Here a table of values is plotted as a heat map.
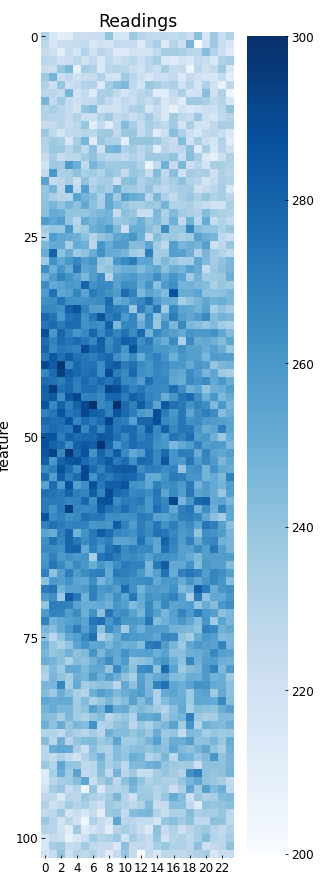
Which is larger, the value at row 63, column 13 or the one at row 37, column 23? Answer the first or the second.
the first
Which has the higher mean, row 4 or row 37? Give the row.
37
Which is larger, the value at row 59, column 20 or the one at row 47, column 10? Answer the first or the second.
the second
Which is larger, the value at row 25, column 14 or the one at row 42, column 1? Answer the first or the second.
the second
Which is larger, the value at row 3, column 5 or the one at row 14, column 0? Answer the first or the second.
the second
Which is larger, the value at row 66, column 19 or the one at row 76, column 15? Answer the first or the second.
the second
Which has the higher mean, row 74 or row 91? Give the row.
74
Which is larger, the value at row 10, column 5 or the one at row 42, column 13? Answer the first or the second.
the second
